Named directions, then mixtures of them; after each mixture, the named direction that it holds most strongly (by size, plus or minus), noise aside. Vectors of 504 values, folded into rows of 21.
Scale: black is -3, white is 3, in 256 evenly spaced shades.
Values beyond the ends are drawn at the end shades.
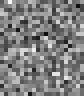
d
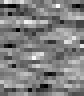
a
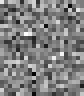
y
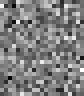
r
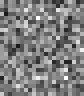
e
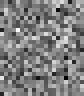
e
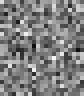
y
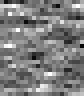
a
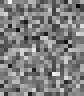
d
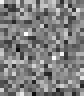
y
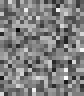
e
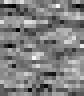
a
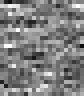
a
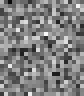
d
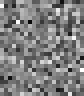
r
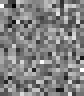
r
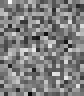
d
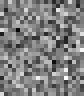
e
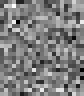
r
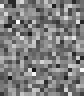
r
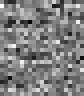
r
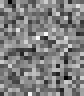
d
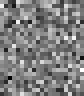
r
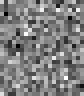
e
